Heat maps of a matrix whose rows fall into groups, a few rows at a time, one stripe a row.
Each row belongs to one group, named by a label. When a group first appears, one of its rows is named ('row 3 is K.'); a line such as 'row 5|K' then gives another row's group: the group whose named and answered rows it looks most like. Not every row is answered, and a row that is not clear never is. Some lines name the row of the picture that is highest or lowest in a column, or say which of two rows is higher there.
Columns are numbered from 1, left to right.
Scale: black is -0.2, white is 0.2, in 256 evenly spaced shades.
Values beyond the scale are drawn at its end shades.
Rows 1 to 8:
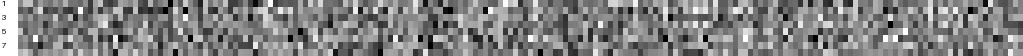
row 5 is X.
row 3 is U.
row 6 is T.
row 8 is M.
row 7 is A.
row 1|U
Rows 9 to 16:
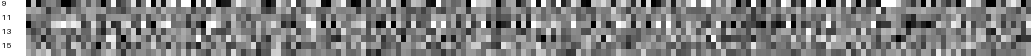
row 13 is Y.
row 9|Y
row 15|T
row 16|U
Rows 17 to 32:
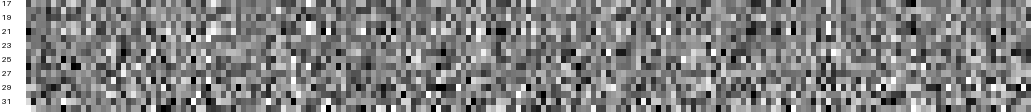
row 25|Y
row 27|T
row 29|A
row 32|X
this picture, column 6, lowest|29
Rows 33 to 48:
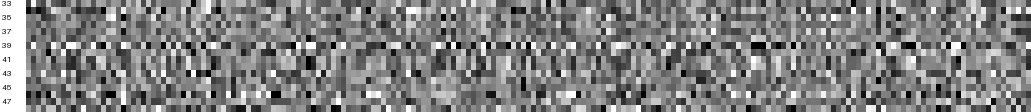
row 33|Y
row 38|X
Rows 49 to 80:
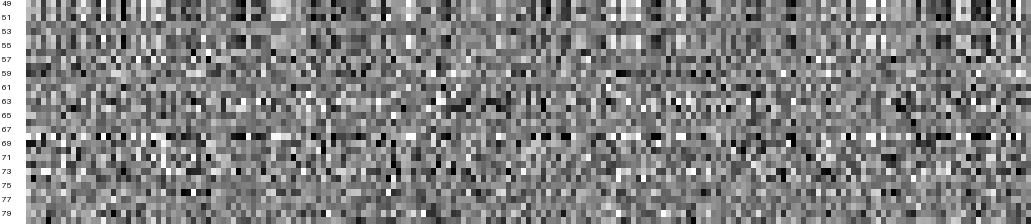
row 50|M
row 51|M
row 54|M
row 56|Y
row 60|T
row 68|M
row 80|A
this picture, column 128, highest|79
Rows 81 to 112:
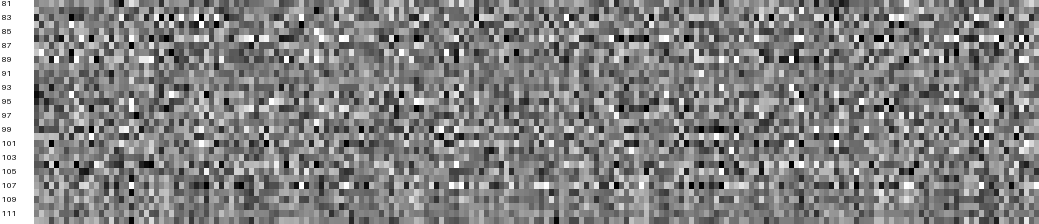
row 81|T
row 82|X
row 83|Y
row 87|M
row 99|U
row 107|T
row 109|T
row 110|M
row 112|M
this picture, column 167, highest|99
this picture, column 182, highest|89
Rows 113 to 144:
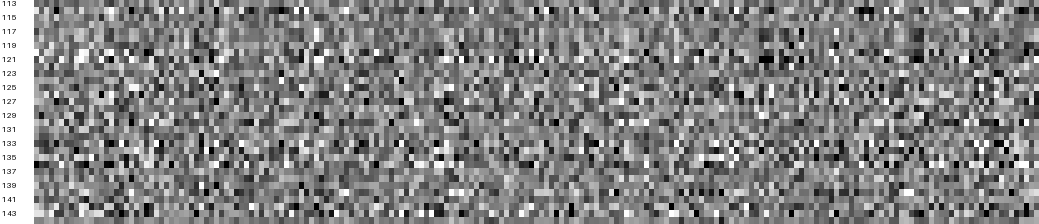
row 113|Y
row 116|A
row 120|A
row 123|Y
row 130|M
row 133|Y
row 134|T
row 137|U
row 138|M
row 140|T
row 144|T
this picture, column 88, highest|114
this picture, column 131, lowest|127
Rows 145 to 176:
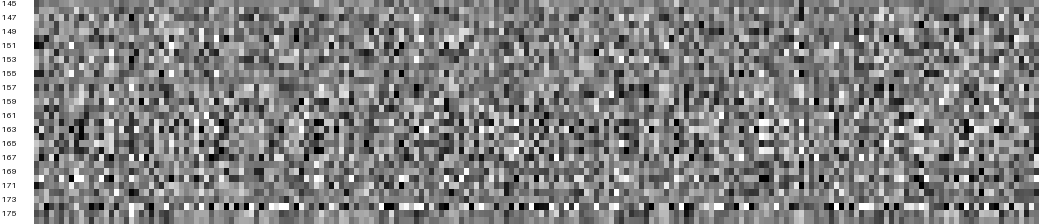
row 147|M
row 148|A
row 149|T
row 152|A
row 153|M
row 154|A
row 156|T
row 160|A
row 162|X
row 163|Y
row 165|A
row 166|X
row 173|A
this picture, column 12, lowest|174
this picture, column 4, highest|167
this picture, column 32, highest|160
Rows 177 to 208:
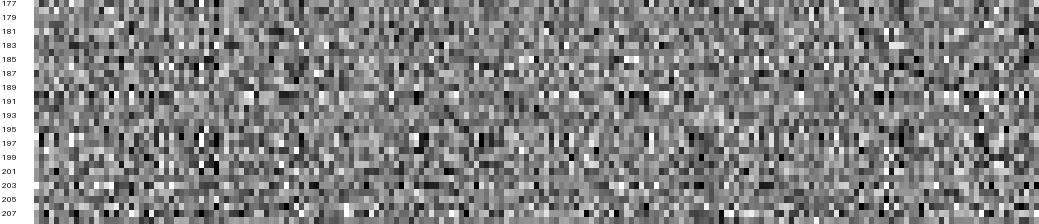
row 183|Y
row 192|A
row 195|T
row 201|A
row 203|A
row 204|M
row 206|A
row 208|U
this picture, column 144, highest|207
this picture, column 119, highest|185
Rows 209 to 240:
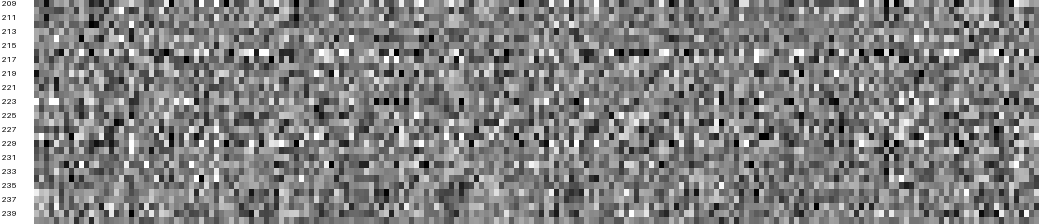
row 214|U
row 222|T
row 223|U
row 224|X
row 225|M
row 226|T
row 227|Y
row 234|Y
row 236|U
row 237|U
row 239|M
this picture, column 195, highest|217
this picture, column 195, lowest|223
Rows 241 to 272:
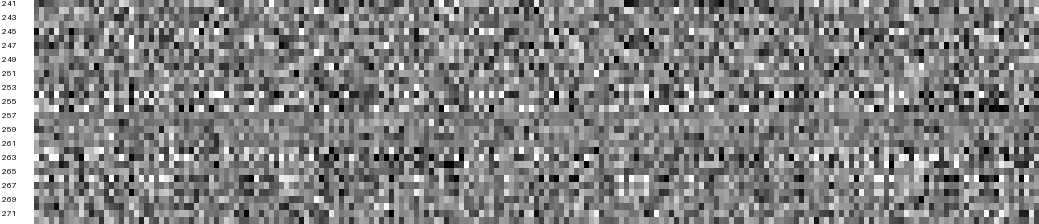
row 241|U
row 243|T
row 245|Y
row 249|T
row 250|X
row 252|X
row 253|M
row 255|M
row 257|X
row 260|A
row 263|U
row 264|A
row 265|U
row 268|M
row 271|A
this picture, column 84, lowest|264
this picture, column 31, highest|263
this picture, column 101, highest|263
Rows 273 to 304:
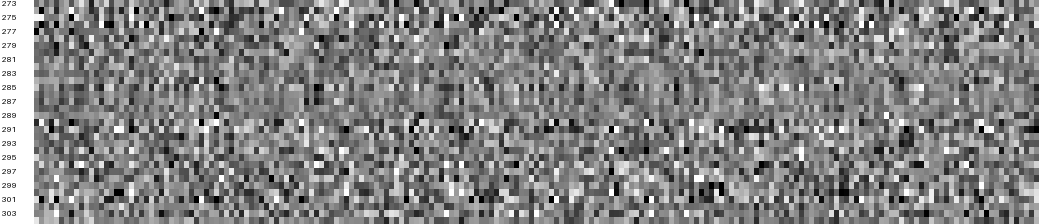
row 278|M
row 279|A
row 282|U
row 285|X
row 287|X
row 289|A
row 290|Y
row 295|X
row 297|M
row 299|T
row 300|T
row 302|U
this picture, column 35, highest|291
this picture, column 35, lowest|300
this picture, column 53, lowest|299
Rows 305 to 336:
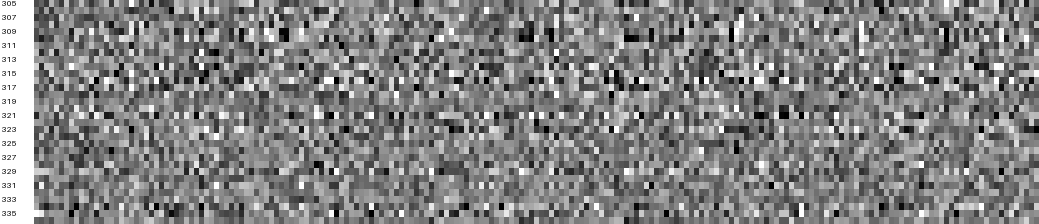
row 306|Y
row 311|M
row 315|T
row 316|X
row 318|M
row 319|M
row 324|Y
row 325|U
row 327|Y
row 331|Y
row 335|X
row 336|U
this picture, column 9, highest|320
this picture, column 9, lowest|334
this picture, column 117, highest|323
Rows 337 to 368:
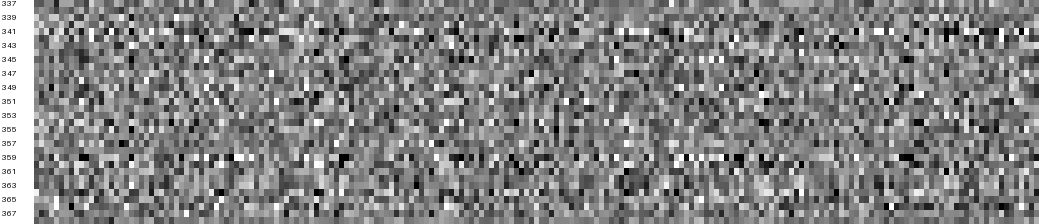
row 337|A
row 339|U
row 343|T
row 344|X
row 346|M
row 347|U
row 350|X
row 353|U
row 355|M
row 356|Y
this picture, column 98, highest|357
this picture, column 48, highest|347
